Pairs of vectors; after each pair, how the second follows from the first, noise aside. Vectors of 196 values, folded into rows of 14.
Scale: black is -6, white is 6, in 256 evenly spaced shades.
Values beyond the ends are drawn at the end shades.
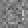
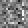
scaled up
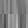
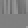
partly zeroed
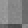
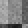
scaled up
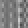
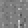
partly zeroed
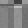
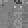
partly zeroed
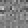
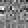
scaled up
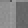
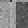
scaled up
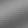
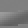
partly zeroed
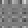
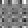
scaled up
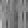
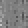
partly zeroed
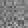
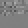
partly zeroed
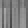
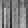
scaled up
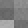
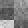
scaled up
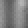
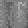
partly zeroed
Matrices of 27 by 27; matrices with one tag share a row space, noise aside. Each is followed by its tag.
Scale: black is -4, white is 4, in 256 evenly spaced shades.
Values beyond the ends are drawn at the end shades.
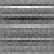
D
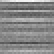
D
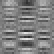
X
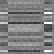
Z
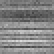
D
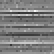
D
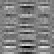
X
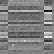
Z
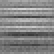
D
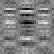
X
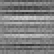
D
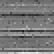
D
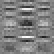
X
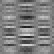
X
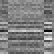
Z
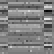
Z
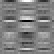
X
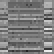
Z
